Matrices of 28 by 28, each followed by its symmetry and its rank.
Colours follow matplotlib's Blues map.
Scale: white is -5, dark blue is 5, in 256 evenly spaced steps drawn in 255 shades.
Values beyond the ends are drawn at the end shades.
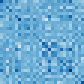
symmetric, rank five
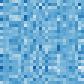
neither, rank three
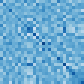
symmetric, rank five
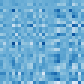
neither, rank three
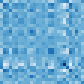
symmetric, rank three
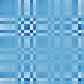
symmetric, rank one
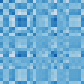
symmetric, rank two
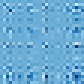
symmetric, rank two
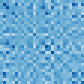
symmetric, rank three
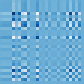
symmetric, rank one
